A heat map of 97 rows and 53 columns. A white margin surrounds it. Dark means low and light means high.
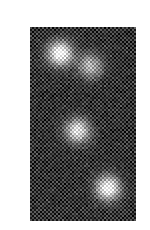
No overall slope runs across the table. No row or column stands out. There are four bumps.
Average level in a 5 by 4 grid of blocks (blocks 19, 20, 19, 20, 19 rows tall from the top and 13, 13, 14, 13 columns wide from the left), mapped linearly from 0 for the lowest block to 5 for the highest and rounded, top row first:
2 5 2 0 | 0 1 2 0 | 0 4 2 0 | 0 0 1 1 | 0 0 3 2
